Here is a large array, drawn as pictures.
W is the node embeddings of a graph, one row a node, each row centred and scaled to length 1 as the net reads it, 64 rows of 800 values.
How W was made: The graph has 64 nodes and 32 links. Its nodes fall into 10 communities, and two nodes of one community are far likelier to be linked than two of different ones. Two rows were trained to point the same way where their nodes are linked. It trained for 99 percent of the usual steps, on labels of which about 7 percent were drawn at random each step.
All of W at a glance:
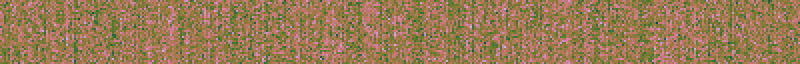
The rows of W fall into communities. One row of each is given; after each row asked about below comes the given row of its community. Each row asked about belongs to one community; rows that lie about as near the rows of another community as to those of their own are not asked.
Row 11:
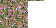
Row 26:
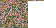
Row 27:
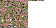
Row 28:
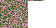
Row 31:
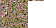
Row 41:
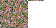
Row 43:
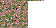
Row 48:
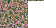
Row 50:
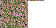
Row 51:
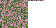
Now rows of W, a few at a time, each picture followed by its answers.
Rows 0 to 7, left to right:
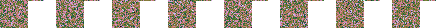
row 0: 41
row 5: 50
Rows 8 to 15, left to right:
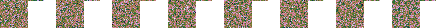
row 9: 26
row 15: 11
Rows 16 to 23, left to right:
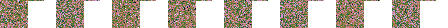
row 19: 11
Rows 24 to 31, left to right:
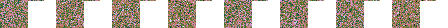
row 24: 51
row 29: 43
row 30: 43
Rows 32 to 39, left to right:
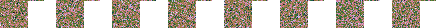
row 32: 31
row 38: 28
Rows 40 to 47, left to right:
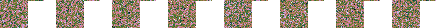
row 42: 48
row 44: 31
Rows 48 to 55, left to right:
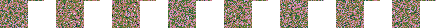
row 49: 27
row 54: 27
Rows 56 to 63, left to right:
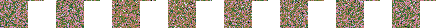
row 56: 43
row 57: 51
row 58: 50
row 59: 48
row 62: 27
